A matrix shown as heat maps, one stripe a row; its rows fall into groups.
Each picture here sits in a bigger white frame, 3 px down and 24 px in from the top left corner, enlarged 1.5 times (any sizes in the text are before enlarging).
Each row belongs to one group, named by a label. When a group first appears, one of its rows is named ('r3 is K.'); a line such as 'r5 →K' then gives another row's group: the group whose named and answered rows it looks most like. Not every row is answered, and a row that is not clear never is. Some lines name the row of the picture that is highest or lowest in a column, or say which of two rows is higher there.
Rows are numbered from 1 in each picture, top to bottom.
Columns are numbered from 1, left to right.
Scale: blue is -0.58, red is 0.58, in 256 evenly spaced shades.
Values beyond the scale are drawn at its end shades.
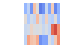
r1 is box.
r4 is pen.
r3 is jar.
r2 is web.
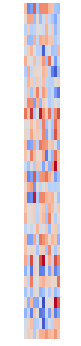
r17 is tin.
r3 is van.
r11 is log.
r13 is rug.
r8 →rug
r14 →tin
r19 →tin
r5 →pen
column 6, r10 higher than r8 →No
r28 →box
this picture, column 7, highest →25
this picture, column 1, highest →11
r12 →rug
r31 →pen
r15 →rug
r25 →log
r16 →jar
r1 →tin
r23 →tin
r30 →box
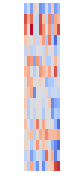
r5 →van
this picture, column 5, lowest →16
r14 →web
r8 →rug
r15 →van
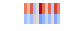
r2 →box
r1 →log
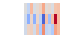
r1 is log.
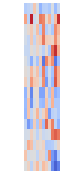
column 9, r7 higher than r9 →Yes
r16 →web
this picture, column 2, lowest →12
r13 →jar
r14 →rug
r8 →rug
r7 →rug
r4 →log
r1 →box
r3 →rug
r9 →box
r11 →web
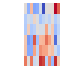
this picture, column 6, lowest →2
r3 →van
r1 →jar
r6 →log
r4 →tin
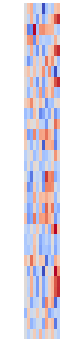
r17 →van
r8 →jar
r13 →tin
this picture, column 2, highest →4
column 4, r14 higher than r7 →No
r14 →van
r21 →tin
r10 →rug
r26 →jar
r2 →jar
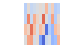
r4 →pen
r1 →van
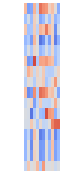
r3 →tin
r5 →box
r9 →tin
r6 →tin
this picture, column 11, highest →12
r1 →tin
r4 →box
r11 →van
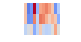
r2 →tin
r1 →tin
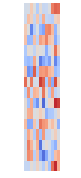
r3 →van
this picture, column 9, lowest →6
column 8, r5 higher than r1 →No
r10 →jar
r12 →tin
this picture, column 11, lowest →6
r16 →jar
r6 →box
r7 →tin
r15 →pen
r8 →log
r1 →jar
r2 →rug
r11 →rug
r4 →tin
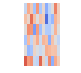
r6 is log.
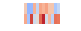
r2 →log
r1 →tin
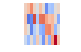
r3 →van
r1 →rug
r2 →tin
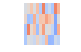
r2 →tin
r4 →web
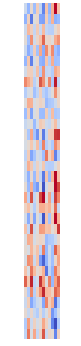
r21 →jar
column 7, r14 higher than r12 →Yes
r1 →jar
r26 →rug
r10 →rug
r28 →log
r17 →jar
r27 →log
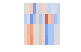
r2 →van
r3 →rug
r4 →rug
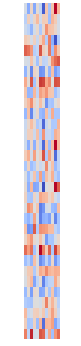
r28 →box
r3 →van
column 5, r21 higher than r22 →Yes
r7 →box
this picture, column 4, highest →22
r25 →box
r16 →van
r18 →jar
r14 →jar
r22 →tin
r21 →box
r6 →jar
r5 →log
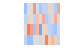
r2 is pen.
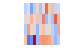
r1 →van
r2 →rug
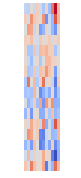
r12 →rug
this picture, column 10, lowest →15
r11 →box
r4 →log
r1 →jar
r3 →pen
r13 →pen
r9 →box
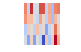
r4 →jar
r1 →log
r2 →log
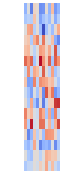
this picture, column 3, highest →12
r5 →log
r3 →pen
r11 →log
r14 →box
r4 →web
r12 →log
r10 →jar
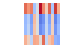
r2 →box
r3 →box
